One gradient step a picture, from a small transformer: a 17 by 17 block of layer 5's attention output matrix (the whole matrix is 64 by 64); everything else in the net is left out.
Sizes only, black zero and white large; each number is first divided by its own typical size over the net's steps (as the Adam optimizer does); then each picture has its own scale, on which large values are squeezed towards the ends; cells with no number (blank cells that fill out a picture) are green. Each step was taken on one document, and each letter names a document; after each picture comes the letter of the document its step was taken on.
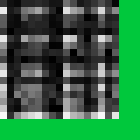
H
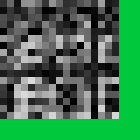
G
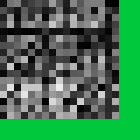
G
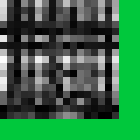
H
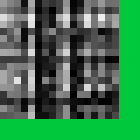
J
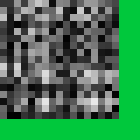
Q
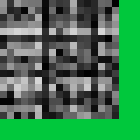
G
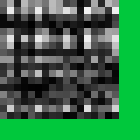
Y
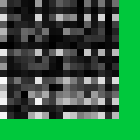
H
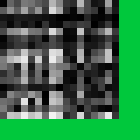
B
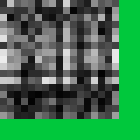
J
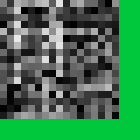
Q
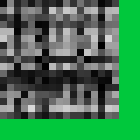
Y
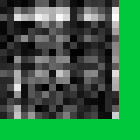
J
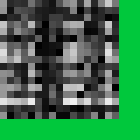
G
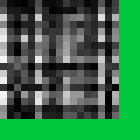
H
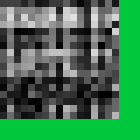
Y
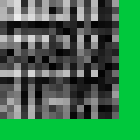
J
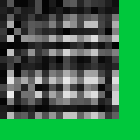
Y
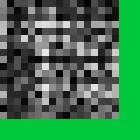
Q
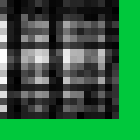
H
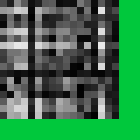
G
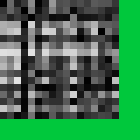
J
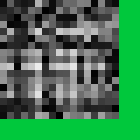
G
